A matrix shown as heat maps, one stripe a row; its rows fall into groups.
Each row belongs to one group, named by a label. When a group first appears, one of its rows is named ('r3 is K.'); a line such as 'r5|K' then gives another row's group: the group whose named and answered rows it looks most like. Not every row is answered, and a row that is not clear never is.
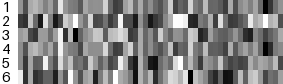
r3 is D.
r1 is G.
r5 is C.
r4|G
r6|C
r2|C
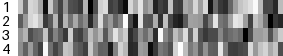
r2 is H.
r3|D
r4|C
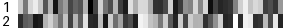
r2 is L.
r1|G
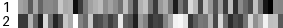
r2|C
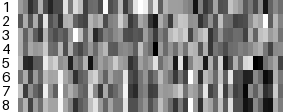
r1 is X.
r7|C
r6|D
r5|L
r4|G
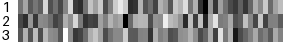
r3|D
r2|X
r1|D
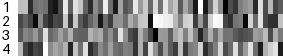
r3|D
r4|L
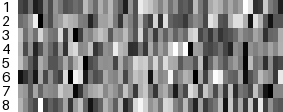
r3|G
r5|X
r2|H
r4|C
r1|L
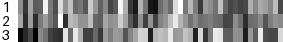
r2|C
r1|C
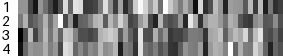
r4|H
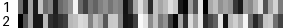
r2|L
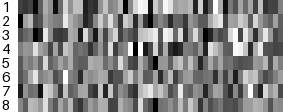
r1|X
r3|L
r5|D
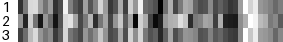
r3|G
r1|G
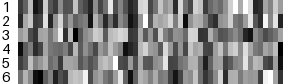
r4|L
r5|H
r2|L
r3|D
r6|L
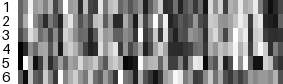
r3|H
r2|H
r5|L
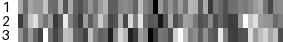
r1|G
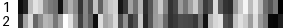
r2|H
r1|H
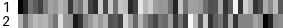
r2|G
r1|L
